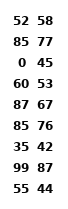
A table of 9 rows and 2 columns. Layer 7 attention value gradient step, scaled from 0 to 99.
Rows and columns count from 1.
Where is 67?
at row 5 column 2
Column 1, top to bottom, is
52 85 0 60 87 85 35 99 55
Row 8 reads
99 87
